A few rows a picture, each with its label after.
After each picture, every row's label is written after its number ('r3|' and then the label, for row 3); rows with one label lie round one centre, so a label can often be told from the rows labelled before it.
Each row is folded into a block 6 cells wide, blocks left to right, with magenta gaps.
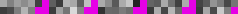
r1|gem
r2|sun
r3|gem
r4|sun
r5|sun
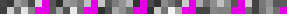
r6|sun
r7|sun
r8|gem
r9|sun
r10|gem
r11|gem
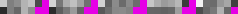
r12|gem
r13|gem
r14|gem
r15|gem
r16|gem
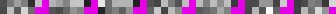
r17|sun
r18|gem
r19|gem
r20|sun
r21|gem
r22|sun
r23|sun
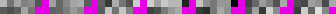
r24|gem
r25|gem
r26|sun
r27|gem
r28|gem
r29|sun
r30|sun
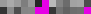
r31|gem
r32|gem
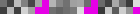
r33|sun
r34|gem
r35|sun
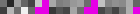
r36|sun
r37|gem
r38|gem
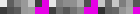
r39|gem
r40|gem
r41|gem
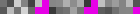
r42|sun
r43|gem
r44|gem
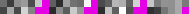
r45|sun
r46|sun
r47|sun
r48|gem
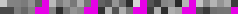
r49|gem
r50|gem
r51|sun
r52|sun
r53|gem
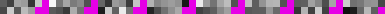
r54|sun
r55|gem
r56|sun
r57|gem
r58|gem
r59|gem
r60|sun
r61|gem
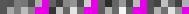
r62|sun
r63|sun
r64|sun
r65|sun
